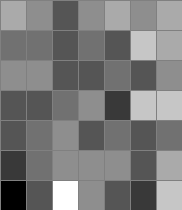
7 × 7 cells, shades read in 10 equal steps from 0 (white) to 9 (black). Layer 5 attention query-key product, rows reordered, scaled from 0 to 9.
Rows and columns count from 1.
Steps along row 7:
down down up up up down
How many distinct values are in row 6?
5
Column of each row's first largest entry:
3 3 3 5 1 1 1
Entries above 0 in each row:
7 7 7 7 7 7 6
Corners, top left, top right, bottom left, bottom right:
3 3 9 2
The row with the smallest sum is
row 1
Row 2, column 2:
5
